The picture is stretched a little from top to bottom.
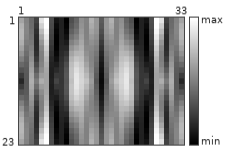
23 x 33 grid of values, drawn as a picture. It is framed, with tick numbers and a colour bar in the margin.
Streaks run downward. The centre is the ninth with the highest average. Its left and right halves mirror each other, and so do its top and bottom.
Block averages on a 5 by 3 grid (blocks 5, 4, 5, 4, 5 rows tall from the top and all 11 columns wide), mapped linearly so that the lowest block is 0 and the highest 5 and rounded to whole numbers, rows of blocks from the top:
0 3 0 / 0 4 0 / 1 5 1 / 0 4 0 / 0 3 0
